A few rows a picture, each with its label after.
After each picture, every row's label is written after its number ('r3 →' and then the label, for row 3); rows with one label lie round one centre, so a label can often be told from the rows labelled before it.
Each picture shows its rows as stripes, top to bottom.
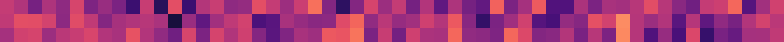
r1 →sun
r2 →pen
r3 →pen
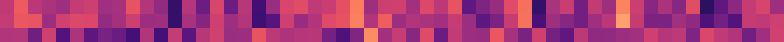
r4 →pen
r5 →pen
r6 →sun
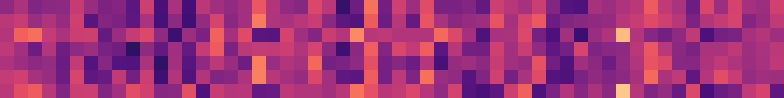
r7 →sun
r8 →sun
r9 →pen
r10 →sun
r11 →sun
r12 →sun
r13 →pen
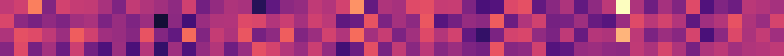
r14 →pen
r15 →sun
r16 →pen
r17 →sun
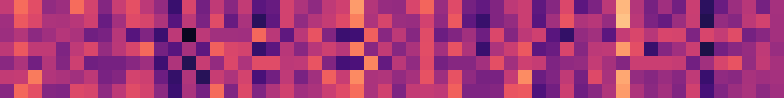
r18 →pen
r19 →pen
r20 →sun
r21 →pen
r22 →sun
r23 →pen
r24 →pen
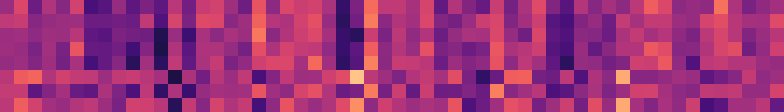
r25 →sun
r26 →sun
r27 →sun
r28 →sun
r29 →sun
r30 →pen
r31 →sun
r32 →pen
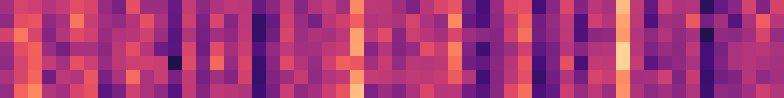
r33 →pen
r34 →pen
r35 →pen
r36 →pen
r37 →pen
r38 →pen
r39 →pen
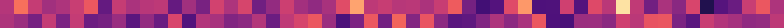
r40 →pen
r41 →sun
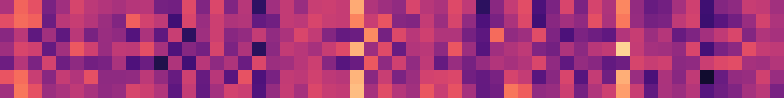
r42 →pen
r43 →pen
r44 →sun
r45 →pen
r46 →sun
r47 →pen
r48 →pen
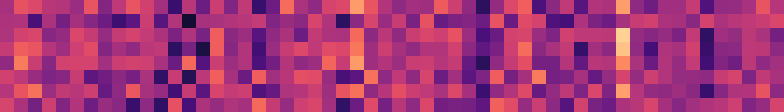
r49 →pen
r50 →sun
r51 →pen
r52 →pen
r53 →pen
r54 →sun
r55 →pen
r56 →sun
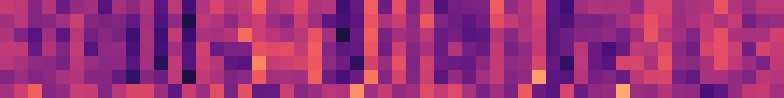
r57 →sun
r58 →sun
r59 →sun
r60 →sun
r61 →sun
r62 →sun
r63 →pen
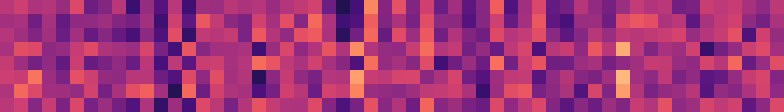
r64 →sun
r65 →sun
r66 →sun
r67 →pen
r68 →sun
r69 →pen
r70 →pen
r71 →sun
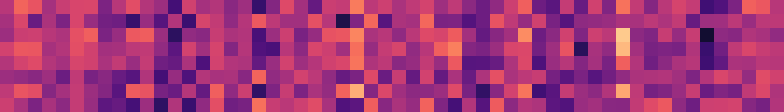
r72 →pen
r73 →sun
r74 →pen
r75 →pen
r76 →pen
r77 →sun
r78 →pen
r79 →sun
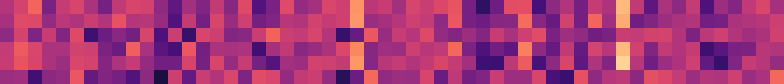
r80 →pen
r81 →pen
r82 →sun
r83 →pen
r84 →pen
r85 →sun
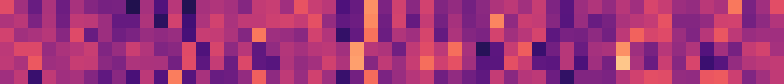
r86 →sun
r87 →sun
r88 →sun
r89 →pen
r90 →pen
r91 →sun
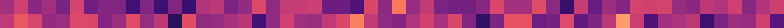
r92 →sun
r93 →pen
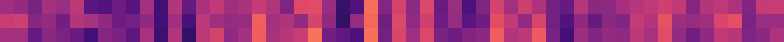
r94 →sun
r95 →sun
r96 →sun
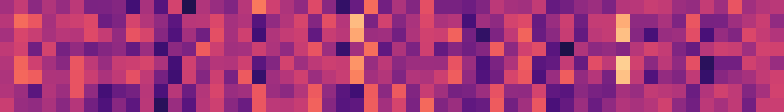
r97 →sun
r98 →pen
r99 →pen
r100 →sun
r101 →pen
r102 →pen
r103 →sun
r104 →sun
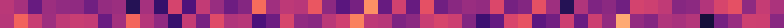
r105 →sun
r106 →pen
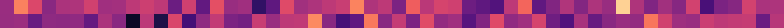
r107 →pen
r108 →sun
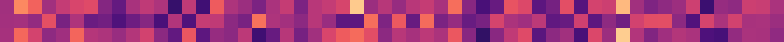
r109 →pen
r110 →sun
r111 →pen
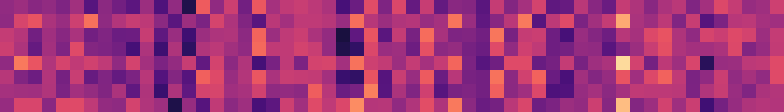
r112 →sun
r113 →pen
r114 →sun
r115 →sun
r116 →pen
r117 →sun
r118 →sun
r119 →pen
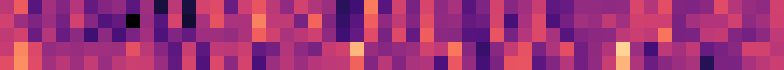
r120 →sun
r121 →sun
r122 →sun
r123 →pen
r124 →pen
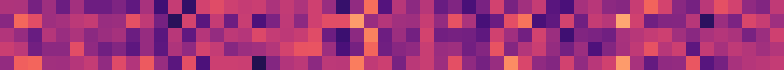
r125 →sun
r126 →pen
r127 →sun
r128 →sun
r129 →pen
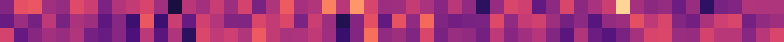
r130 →pen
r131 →sun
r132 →sun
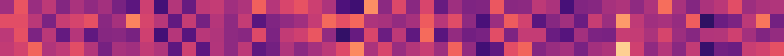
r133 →sun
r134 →pen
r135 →sun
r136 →pen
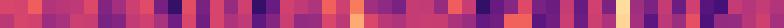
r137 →pen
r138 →pen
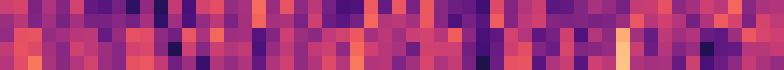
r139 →sun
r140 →sun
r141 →pen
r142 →pen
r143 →pen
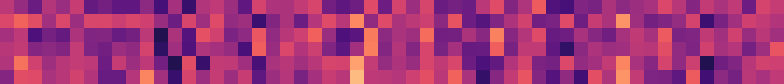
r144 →sun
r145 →pen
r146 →sun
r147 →sun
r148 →pen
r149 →pen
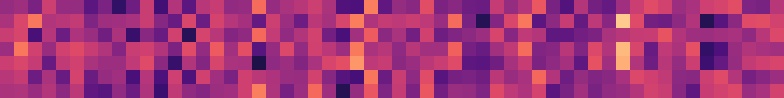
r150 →sun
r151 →pen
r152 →sun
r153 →pen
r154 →pen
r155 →sun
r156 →sun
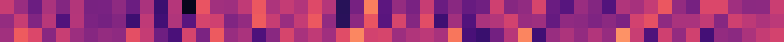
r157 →sun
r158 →sun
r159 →pen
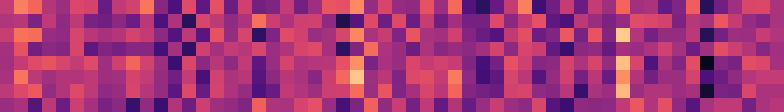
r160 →pen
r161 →sun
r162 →pen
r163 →sun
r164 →pen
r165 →pen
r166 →pen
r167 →sun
